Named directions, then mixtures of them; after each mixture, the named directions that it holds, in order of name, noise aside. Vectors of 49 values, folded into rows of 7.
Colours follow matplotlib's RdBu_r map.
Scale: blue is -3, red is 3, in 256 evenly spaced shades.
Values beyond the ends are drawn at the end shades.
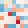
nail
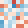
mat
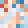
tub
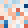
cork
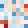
cork, mat, nail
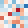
cork, nail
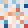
cork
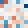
cork, tub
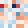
mat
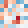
mat, nail, tub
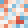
nail, tub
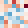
cork, mat, nail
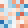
cork, mat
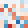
cork, mat, nail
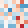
mat, nail
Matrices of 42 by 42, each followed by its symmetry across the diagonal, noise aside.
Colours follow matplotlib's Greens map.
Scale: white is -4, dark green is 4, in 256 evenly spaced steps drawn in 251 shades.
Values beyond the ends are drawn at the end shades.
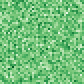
antisymmetric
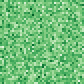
neither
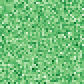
antisymmetric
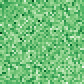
symmetric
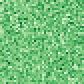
neither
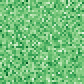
neither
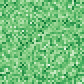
symmetric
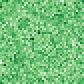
symmetric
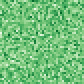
antisymmetric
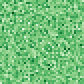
symmetric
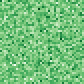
neither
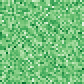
antisymmetric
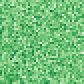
neither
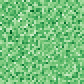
symmetric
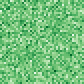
symmetric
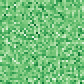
antisymmetric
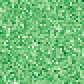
neither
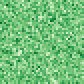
antisymmetric
